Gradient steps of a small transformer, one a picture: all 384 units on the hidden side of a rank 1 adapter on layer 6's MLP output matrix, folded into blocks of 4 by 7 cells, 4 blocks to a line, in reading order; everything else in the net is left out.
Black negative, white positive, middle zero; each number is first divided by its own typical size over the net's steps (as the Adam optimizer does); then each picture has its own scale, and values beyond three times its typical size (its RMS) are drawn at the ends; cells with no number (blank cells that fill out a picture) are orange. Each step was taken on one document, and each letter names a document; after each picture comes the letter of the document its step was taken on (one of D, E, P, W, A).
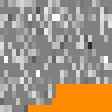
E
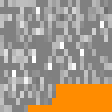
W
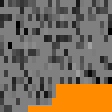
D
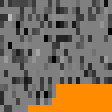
D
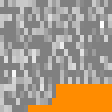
W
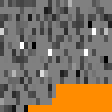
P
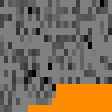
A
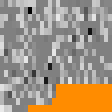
W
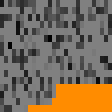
D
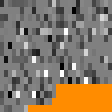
P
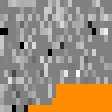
P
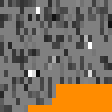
A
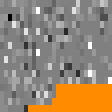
E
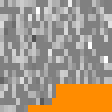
E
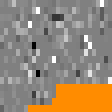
E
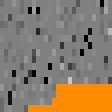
A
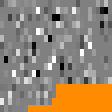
A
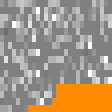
E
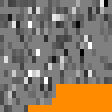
A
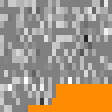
W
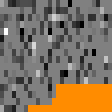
P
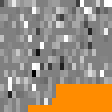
W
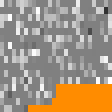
D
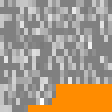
W
